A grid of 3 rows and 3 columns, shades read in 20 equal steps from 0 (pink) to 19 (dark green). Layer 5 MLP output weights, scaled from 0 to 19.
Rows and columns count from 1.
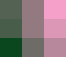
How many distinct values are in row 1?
3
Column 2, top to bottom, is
8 8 11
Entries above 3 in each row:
2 2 3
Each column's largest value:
19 11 5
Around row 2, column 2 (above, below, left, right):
8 11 14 2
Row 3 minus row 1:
6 3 5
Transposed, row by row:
13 14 19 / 8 8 11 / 0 2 5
